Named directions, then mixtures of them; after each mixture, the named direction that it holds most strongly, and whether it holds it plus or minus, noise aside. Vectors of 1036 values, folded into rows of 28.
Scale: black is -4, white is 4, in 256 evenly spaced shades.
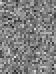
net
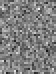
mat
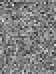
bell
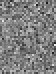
bell, plus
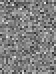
bell, plus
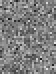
bell, minus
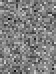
net, plus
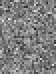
bell, plus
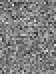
bell, plus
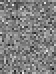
bell, plus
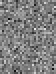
net, plus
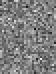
net, minus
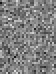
net, minus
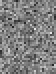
net, plus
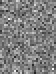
net, minus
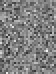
net, minus
